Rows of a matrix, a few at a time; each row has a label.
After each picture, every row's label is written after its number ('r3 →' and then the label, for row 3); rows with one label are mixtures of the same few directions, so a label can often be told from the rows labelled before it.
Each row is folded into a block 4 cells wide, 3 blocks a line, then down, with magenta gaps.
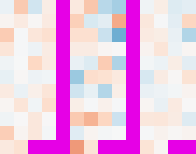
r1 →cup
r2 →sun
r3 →sun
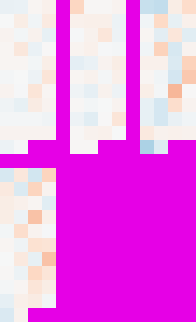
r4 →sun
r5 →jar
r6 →sun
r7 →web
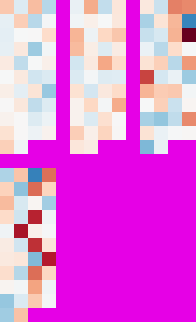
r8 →web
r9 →cup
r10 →sun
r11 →web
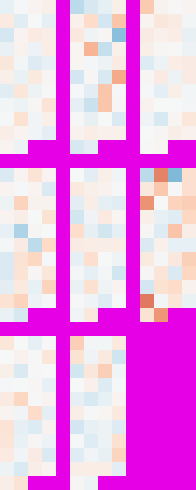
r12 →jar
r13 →sun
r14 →jar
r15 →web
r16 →cup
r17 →cup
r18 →web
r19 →jar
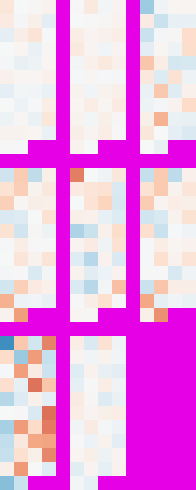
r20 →jar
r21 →cup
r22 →jar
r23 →cup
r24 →jar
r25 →cup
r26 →web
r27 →cup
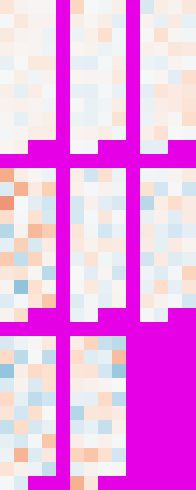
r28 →jar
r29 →jar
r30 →web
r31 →jar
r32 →cup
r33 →jar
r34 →jar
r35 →sun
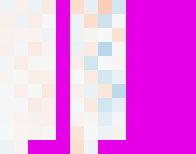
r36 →web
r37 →web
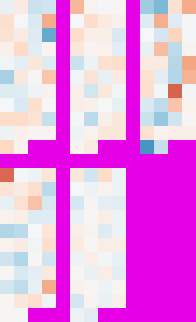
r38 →sun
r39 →jar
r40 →sun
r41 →jar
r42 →cup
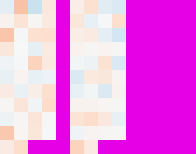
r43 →cup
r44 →sun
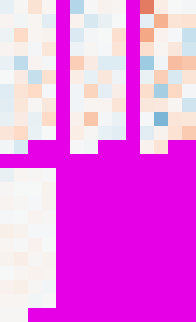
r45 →web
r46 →jar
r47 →jar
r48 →jar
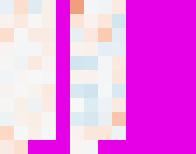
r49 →cup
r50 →jar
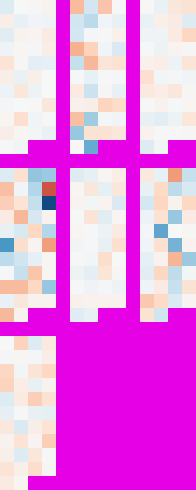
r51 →jar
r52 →cup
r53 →sun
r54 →sun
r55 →sun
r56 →web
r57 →cup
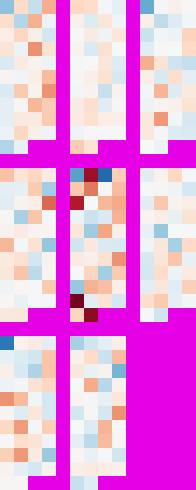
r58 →web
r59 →sun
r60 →jar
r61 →sun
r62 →cup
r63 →web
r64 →jar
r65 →sun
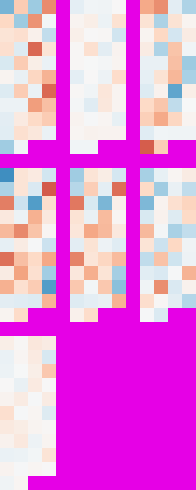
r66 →web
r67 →sun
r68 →sun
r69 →jar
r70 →jar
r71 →jar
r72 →sun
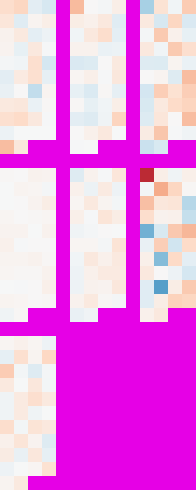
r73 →sun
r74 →jar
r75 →web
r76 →sun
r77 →web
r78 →jar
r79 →jar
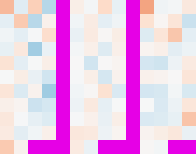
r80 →web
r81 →web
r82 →jar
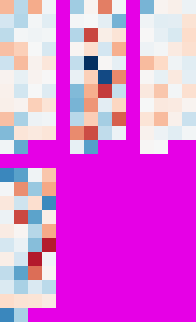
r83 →cup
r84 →web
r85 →jar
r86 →sun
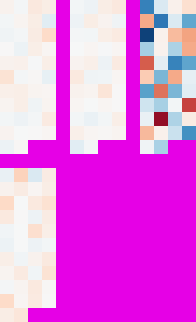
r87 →sun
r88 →sun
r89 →jar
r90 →cup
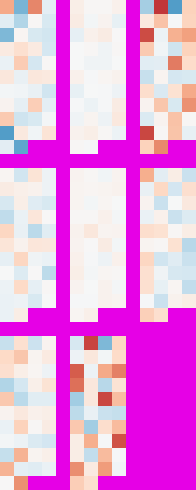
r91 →cup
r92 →jar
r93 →cup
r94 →cup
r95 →web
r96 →web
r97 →cup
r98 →cup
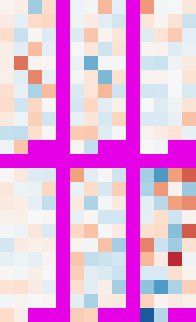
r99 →web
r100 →web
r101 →jar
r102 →sun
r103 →web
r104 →sun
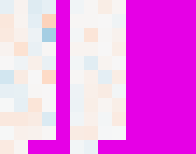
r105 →sun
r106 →web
